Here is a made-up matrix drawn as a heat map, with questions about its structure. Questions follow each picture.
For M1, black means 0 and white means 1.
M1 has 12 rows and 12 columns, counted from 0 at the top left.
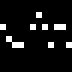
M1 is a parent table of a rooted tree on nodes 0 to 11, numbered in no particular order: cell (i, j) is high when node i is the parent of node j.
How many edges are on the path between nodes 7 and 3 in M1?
1
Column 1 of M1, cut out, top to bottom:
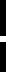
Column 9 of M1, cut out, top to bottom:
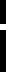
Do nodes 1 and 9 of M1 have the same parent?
no
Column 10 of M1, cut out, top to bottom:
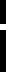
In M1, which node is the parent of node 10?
4
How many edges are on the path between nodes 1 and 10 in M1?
5
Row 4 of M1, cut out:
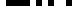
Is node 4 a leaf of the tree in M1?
no
